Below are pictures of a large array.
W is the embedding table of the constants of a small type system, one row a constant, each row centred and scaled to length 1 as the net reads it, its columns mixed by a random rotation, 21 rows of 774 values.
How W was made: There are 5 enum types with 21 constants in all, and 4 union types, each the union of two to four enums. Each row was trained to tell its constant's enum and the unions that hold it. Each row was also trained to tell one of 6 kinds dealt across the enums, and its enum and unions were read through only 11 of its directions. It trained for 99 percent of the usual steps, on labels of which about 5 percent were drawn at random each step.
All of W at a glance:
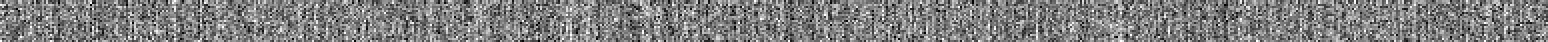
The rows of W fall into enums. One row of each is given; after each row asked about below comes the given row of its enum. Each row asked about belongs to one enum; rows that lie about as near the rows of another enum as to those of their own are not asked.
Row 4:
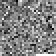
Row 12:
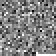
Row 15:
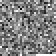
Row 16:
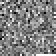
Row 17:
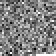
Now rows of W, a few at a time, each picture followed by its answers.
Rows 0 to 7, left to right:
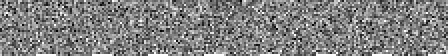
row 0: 16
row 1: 16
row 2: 12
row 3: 17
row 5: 12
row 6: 17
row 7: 17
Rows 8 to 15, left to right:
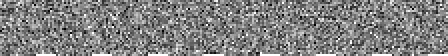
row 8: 16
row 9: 16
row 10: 12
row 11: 15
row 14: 12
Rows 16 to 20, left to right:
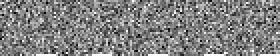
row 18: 4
